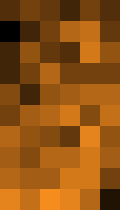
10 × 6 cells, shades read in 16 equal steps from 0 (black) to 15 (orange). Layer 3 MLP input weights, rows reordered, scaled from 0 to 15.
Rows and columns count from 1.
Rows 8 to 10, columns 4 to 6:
11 13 10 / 13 13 7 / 14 11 2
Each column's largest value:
14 12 15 14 14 12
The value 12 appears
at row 2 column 5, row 6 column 6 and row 10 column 2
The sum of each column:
74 80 94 94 109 78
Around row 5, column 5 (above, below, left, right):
7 8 10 11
